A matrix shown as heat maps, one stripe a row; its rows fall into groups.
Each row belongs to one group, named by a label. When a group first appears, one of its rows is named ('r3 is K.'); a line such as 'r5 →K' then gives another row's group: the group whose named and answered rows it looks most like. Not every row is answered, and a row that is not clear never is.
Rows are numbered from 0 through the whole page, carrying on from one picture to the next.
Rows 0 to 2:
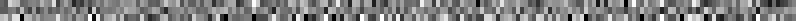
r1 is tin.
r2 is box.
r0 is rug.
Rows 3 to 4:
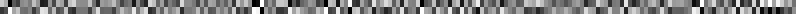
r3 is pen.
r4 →rug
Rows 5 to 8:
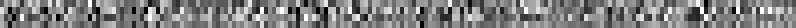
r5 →box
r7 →tin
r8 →pen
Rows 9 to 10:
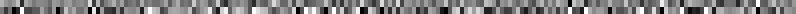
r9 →box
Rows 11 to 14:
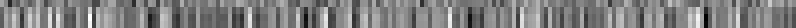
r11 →pen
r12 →box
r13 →box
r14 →box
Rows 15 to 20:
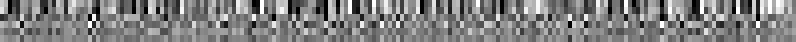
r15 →pen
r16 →pen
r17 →tin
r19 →tin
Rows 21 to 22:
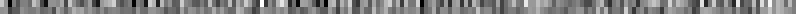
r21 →pen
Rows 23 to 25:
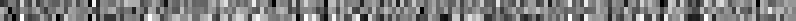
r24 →pen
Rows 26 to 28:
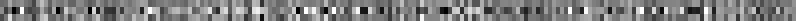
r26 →rug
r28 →rug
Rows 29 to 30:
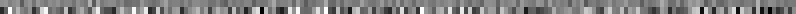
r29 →box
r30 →rug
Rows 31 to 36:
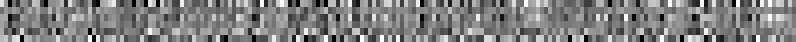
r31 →pen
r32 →box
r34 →pen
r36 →box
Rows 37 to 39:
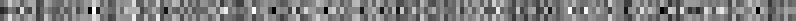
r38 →tin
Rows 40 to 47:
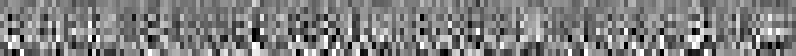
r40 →rug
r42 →pen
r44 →pen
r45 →box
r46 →rug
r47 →tin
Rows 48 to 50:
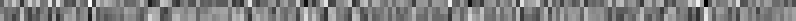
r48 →box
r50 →tin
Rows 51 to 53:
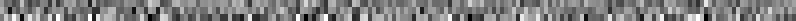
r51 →tin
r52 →pen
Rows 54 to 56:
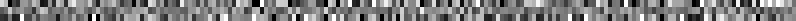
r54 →pen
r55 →rug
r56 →tin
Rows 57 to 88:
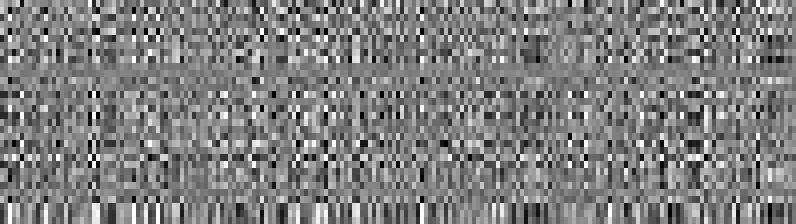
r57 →box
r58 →pen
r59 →rug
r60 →box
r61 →pen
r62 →rug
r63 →rug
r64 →tin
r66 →rug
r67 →rug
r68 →pen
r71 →rug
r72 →rug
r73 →tin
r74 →tin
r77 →tin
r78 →tin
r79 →box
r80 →tin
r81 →pen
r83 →tin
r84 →box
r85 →pen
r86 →rug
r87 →rug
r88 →rug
